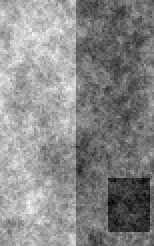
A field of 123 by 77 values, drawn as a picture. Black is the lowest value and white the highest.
In the bottom right lies a patch that is lower than the rest. The left part is higher, up to a seam about 50% of the way across. The ninth with the lowest average is the bottom right. The top left is the ninth with the highest average.
